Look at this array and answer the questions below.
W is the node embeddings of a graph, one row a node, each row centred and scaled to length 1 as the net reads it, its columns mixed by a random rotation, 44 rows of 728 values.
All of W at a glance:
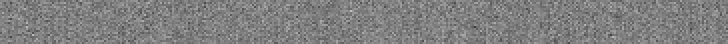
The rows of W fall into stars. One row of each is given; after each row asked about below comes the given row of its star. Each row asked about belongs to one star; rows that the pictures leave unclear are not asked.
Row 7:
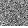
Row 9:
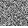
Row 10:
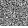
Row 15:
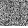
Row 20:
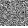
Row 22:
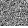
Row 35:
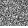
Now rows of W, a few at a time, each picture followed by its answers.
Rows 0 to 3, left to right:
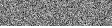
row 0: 20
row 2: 7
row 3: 7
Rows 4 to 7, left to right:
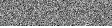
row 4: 10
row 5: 20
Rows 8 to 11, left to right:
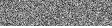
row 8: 10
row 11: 7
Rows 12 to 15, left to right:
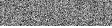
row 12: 22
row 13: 9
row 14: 35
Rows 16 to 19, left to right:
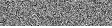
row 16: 20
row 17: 9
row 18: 10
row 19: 7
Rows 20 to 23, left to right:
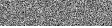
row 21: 35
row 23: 10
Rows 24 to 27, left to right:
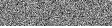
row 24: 20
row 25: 7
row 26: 35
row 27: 10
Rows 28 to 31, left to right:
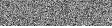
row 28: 9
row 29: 22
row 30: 15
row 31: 7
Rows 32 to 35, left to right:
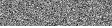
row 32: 15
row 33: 10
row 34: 35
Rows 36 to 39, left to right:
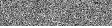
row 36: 10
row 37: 15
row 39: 7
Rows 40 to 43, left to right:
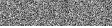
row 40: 35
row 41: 20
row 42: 15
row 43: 35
